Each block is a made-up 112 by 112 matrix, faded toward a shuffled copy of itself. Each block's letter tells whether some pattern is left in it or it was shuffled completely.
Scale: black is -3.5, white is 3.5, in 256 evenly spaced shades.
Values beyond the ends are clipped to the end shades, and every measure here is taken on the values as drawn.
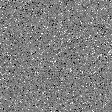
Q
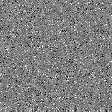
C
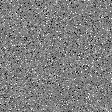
Q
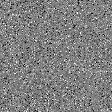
C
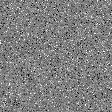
Q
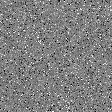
Q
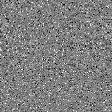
C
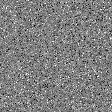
Q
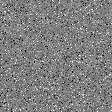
Q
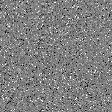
C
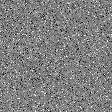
Q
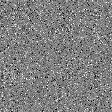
C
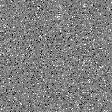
C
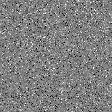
C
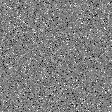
Q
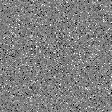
C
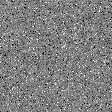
Q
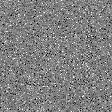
C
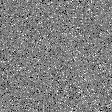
Q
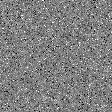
Q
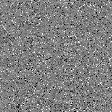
C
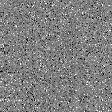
C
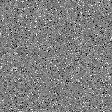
C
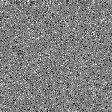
C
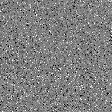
C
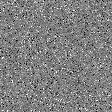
Q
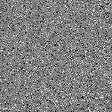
C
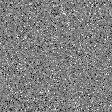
C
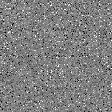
C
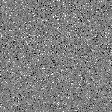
C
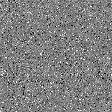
C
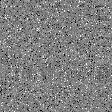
C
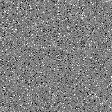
C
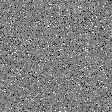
Q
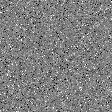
Q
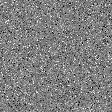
Q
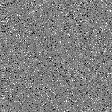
C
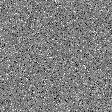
Q
